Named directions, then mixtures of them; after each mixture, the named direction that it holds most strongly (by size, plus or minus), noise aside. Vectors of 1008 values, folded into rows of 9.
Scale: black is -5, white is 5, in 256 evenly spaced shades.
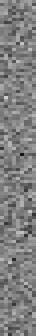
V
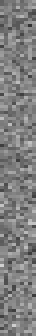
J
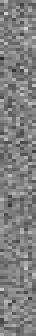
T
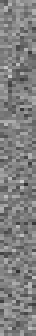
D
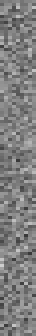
J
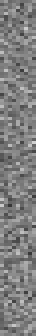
T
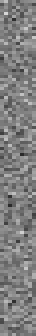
T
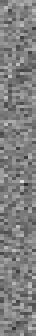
D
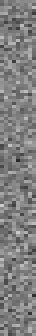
J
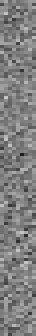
V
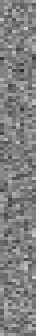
T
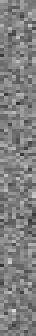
J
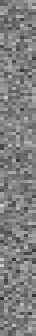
J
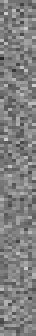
T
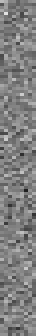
V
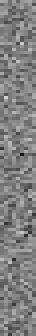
V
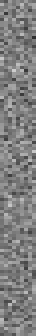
T
